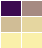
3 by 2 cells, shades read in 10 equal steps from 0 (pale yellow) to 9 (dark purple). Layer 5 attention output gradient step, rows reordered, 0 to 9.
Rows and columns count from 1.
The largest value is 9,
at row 1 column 1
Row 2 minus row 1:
-7 -3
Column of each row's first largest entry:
1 1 1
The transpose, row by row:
9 2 0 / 4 1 0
